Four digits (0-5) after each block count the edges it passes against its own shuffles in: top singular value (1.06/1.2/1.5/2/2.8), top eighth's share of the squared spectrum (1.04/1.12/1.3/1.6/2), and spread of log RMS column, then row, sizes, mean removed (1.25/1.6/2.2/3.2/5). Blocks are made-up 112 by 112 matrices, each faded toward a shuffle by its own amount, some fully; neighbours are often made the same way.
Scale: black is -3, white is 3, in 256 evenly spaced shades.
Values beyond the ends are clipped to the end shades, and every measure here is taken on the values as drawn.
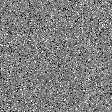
1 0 0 0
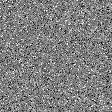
2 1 0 0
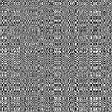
5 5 4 4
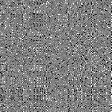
5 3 3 2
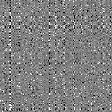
5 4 3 3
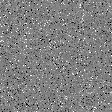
2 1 0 0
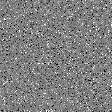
3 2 1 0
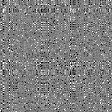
5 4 3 3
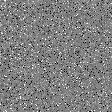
3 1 0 0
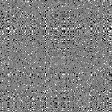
5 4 3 3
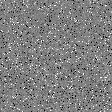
0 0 0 0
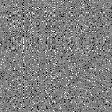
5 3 2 2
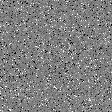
0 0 0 0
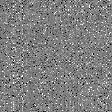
4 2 2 1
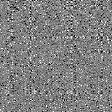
4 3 2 2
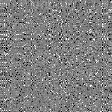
5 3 3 2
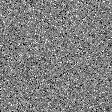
0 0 0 0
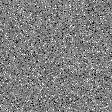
0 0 0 0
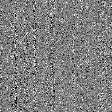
1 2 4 0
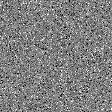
0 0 1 0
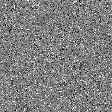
0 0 2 0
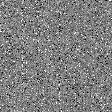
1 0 2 0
